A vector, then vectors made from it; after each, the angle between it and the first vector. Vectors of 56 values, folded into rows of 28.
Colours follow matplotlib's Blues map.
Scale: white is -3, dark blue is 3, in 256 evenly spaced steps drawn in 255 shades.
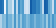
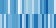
orthogonal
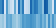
nearly parallel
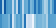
orthogonal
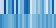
nearly opposite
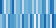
orthogonal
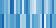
partly opposed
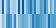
partly aligned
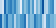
partly opposed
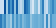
nearly opposite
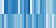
partly opposed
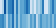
nearly opposite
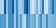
nearly opposite
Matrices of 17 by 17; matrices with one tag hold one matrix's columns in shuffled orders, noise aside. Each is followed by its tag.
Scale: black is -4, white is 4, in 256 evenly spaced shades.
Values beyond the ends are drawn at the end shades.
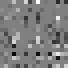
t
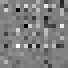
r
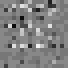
r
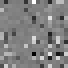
t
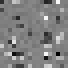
t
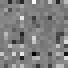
t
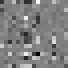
t
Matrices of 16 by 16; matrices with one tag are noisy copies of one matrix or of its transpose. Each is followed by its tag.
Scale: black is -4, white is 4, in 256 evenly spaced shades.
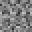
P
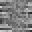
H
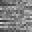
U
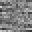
H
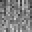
U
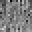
U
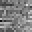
U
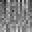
U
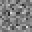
P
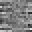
H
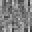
H
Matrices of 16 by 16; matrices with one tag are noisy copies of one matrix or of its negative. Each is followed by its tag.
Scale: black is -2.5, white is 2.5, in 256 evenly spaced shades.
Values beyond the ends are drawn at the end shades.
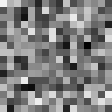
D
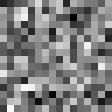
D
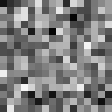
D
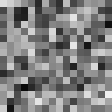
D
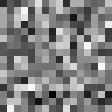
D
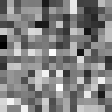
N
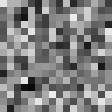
D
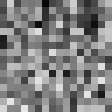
N
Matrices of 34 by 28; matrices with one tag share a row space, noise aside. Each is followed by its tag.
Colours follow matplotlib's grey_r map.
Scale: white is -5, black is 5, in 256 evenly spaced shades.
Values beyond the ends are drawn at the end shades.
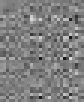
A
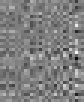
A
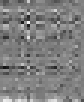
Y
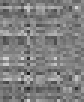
Y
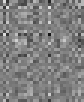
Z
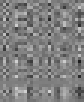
Z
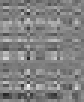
Y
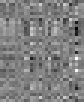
A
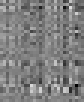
A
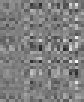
A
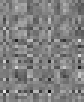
Z
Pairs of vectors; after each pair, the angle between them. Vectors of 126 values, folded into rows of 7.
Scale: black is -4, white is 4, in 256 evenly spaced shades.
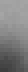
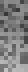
partly opposed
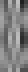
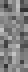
partly aligned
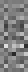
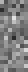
orthogonal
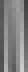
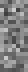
orthogonal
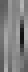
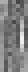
nearly opposite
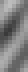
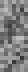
partly aligned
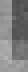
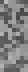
orthogonal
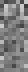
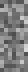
partly aligned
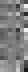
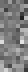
partly aligned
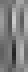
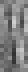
nearly parallel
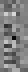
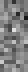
partly aligned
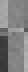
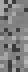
orthogonal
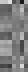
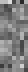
nearly parallel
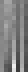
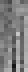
nearly opposite
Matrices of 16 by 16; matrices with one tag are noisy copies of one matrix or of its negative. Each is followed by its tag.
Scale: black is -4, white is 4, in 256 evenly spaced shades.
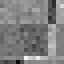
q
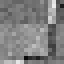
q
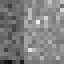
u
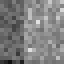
u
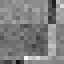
q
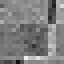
q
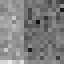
u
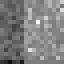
u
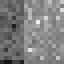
u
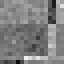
q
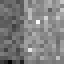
u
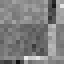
q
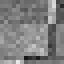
q
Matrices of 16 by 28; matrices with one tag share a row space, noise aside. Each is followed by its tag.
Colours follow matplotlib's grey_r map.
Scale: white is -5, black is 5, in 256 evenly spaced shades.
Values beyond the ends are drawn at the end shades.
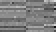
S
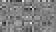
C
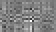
C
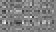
C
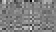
C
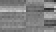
S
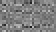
C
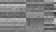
S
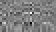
C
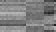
S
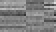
S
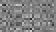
C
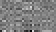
C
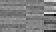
S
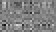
C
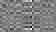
C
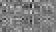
C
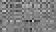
C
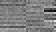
S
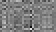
C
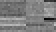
S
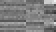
S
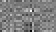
C
